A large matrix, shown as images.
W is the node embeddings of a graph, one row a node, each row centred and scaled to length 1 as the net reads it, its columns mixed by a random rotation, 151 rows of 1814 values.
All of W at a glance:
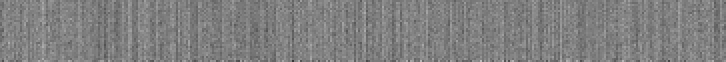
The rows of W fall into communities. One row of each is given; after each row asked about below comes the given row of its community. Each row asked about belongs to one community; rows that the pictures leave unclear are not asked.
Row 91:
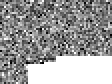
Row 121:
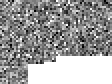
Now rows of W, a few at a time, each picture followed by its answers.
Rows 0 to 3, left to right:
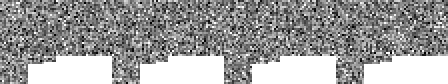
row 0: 121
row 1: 121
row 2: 121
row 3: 121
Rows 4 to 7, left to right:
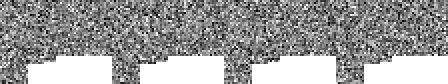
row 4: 91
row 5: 91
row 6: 91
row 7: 121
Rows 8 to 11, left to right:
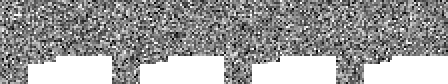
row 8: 121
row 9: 91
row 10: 121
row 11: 91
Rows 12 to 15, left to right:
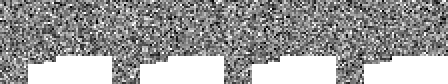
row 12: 121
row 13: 91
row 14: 91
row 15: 91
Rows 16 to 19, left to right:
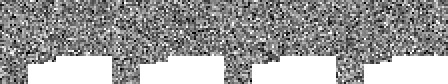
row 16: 91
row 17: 121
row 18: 91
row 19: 121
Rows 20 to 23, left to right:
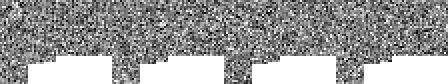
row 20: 121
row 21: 121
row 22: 91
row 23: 121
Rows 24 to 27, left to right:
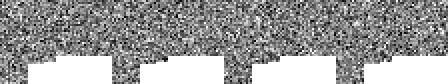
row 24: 121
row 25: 91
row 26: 91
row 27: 91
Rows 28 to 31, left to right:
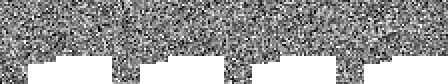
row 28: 91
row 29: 121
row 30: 121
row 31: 91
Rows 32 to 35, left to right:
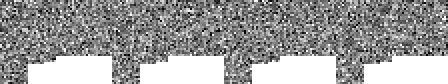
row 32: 91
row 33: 121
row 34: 91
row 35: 121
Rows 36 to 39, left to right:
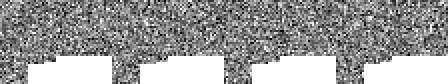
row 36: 121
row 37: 91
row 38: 91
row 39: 91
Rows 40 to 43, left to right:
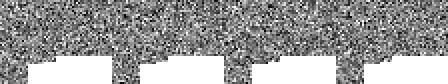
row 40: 121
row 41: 91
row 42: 91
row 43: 91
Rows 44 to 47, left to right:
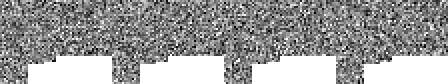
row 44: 121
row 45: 121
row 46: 121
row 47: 91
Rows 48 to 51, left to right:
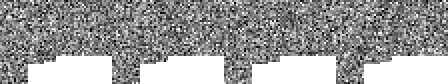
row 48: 91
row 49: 91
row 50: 121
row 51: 91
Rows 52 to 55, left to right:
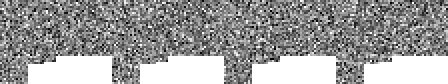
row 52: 121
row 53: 121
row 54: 91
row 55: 121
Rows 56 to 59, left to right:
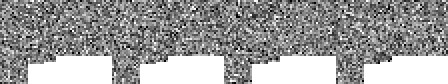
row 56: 91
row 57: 91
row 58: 91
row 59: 91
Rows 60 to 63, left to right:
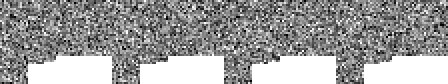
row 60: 91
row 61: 91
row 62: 91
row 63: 91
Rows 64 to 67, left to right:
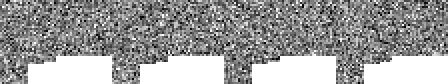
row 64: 121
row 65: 121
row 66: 91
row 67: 91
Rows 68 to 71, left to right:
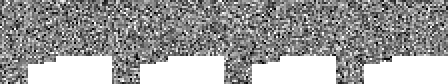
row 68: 121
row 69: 91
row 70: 91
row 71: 91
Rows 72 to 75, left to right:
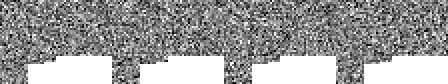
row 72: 91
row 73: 121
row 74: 91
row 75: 91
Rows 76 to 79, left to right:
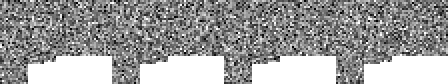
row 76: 91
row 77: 91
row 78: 91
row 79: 91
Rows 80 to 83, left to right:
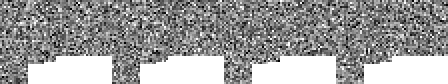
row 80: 91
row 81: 91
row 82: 121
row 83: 121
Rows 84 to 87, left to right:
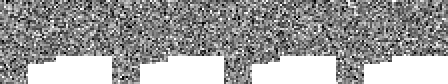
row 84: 91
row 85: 121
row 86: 91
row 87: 121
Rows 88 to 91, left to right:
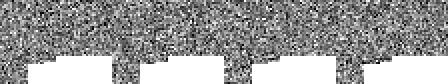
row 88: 91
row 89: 121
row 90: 91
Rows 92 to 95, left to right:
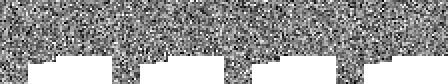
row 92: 121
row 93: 121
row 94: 91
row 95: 91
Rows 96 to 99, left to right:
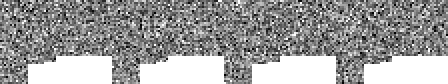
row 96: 91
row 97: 91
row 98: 121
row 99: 91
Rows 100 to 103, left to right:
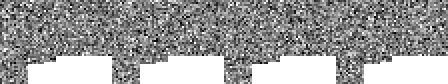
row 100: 91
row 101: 121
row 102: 121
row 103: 91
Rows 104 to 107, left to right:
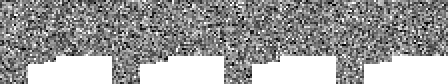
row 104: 91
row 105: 91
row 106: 121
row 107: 121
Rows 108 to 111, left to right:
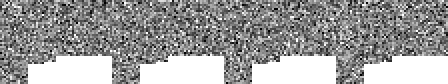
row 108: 121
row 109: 121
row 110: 121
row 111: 91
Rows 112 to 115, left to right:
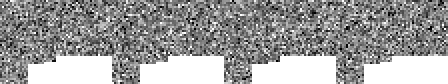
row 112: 121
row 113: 121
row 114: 121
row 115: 121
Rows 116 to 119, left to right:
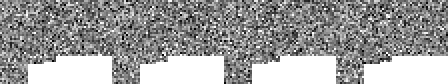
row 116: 121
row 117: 121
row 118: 91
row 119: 91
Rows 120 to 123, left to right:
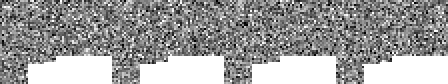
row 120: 91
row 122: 121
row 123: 121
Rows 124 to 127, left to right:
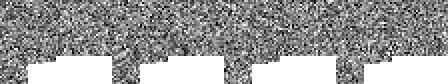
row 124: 91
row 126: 91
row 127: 121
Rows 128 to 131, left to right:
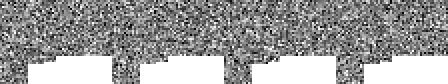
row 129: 121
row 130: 91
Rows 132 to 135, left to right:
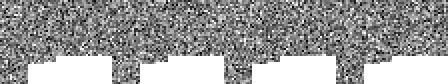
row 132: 121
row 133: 121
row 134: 121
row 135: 91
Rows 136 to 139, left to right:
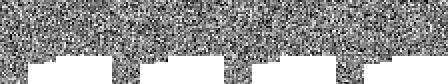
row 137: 121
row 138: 121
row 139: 91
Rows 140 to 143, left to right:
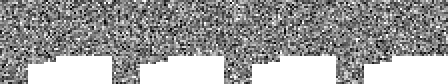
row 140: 91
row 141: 91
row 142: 121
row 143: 121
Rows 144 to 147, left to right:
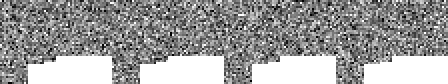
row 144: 91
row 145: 91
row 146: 121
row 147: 121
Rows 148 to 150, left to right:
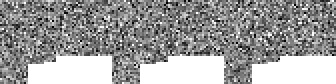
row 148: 121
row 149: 121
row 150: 91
